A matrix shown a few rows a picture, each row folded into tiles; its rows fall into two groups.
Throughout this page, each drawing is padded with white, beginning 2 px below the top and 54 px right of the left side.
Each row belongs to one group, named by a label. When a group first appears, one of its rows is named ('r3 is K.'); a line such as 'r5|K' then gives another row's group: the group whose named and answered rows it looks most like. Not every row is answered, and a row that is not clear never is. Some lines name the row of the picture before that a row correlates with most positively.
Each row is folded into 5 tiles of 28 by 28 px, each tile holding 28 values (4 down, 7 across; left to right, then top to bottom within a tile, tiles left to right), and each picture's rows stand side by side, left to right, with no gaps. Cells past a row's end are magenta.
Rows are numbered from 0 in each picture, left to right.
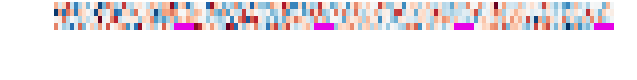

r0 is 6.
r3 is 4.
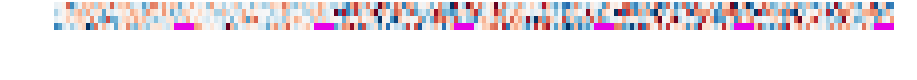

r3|4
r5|6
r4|6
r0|4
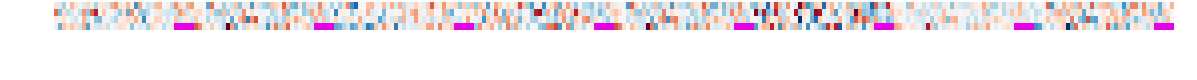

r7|4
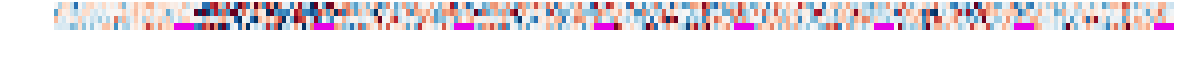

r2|6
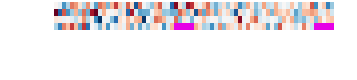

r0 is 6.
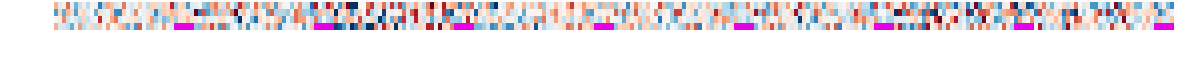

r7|6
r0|6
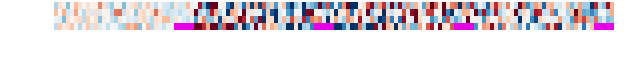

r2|4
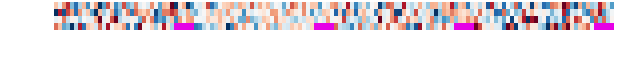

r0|6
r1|4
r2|6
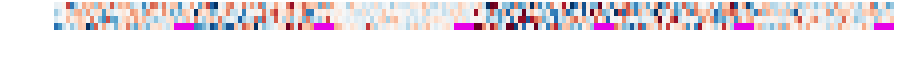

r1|4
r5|6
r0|4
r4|6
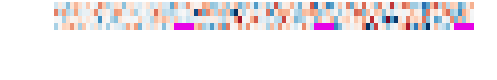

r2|4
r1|6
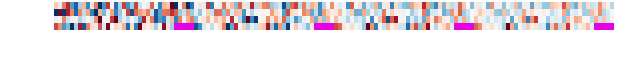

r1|4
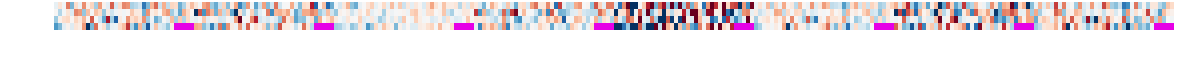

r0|4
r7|4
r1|6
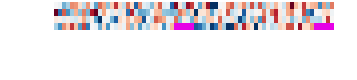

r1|4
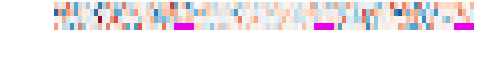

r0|6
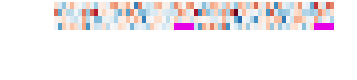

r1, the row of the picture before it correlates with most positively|2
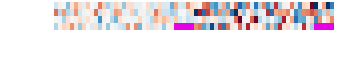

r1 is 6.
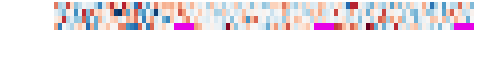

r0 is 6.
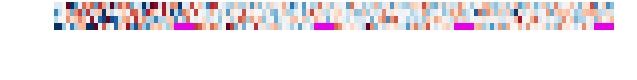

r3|6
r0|4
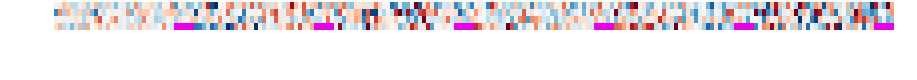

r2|6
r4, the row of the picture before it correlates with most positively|1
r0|6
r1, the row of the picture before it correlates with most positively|0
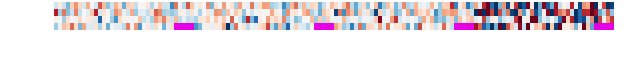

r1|4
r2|6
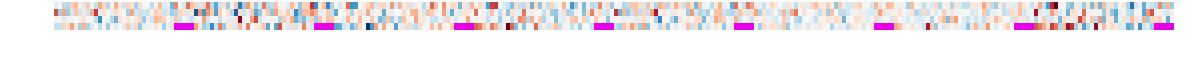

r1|6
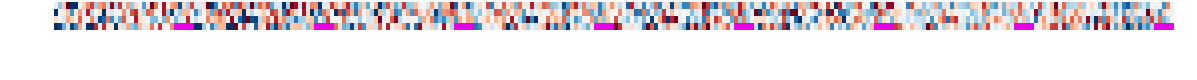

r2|6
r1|4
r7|4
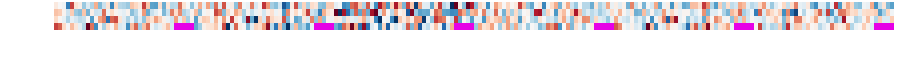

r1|4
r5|6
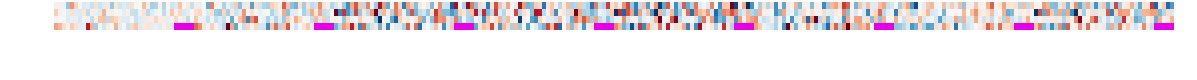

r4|6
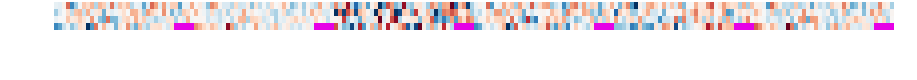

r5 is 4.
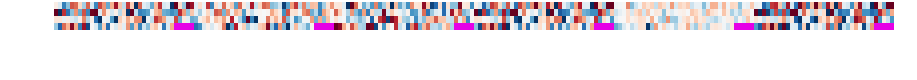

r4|4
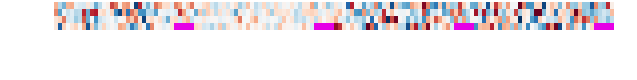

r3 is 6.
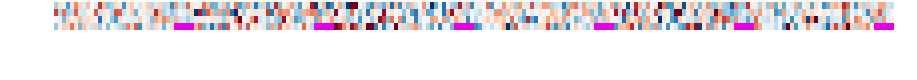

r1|6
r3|4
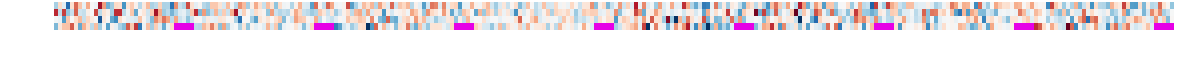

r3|6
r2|4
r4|4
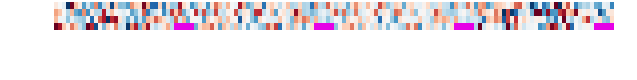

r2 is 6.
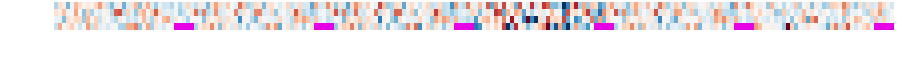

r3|4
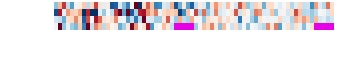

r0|6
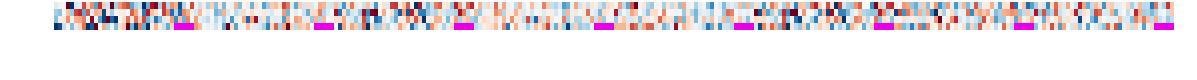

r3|4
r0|4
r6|6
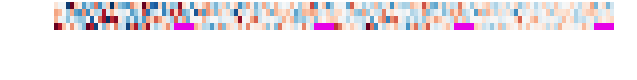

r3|6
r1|6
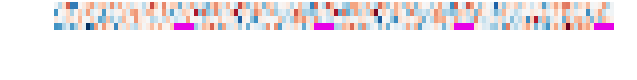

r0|4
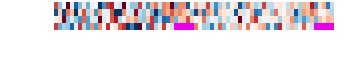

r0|6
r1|6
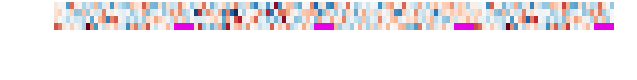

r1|6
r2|6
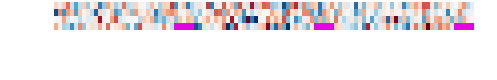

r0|6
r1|4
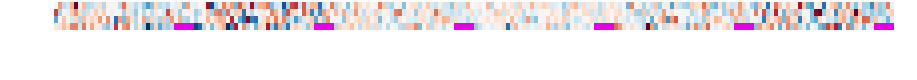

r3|4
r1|4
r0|4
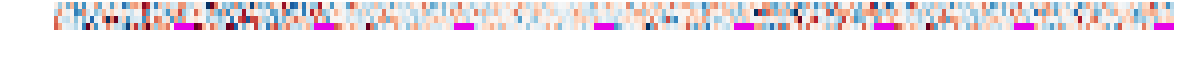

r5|6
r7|6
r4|4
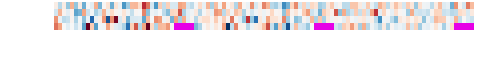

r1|4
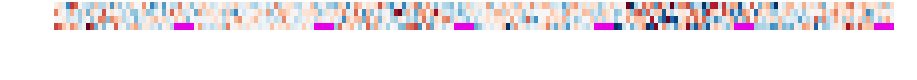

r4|4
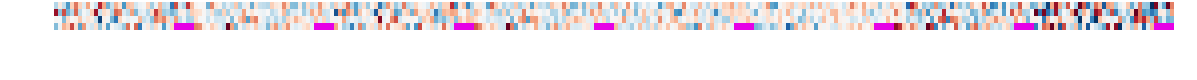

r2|6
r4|6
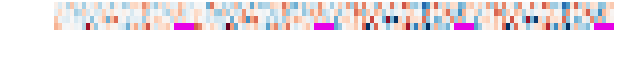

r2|4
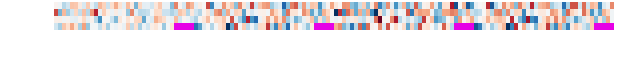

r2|6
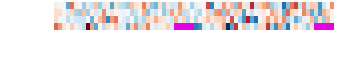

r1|4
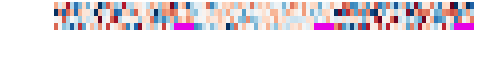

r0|6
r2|6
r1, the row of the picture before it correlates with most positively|1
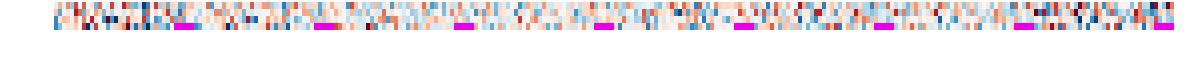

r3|6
